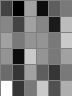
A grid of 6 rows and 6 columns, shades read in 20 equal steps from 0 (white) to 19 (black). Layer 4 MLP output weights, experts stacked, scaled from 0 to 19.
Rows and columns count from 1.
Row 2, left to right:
9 14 7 9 17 5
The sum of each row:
80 61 47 55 70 48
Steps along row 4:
up down up up down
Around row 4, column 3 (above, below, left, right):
8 7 18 8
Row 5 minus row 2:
2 1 0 3 -2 5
